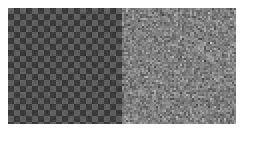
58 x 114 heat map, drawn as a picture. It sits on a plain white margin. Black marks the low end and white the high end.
The table splits into one row of 2 panels. Panel 1,1: low, checkered. Panel 1,2: middling, fine-grained.
